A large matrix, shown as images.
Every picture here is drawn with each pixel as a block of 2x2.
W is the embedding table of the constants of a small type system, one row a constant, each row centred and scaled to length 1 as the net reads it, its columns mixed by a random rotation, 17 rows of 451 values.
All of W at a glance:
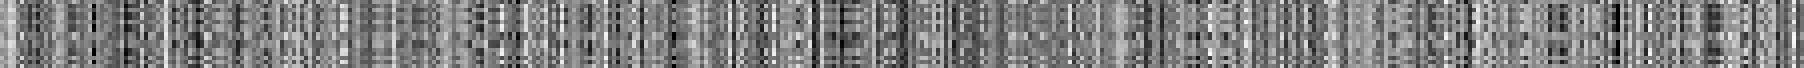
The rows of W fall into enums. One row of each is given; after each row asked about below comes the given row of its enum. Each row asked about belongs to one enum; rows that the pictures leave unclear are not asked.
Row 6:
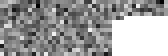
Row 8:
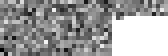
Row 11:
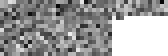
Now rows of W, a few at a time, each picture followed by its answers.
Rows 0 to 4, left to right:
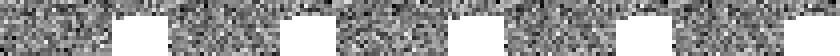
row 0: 8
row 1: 6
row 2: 11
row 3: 6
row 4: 6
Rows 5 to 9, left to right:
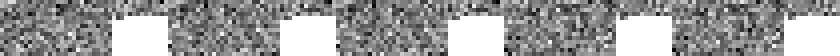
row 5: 11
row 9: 8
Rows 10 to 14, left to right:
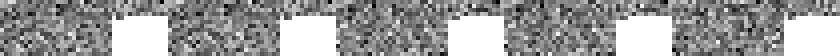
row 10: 11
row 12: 6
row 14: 8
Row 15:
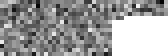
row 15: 6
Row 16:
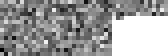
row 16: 8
